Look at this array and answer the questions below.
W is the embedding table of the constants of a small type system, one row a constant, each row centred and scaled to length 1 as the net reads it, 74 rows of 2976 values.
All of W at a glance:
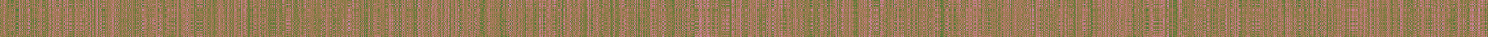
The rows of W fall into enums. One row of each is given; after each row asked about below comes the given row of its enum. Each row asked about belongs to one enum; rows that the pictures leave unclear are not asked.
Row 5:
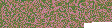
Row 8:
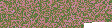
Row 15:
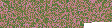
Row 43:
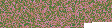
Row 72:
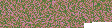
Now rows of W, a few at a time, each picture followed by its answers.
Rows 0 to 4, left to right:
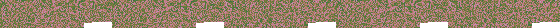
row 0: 5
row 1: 5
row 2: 15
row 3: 5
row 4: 15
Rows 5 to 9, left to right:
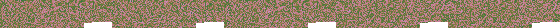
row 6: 72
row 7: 5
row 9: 8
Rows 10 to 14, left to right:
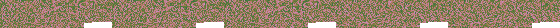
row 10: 5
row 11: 5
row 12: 5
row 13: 72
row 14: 72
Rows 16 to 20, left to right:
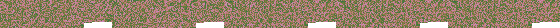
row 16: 8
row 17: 5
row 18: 15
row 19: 15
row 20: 15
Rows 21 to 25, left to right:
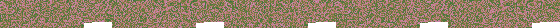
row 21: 8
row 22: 5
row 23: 15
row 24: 8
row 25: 5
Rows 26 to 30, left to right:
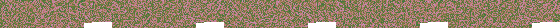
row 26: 5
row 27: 8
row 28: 72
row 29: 15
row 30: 8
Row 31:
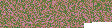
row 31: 72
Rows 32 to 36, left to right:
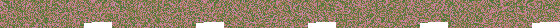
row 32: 15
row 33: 15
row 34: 72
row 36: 5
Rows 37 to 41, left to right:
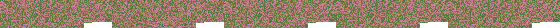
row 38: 43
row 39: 8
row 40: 8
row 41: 8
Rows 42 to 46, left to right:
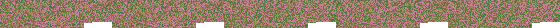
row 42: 43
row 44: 8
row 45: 5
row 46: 8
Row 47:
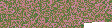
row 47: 8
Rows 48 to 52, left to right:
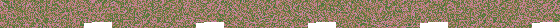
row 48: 15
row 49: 8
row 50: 72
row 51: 43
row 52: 8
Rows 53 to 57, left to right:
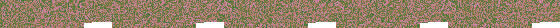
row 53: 5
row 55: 15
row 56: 8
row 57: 15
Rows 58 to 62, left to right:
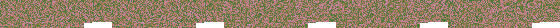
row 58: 72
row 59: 72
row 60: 8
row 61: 8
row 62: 5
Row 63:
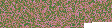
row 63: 43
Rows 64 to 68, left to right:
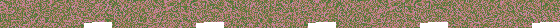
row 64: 8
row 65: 5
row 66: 15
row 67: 5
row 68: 72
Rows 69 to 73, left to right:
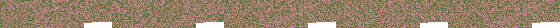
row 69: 5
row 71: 43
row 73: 43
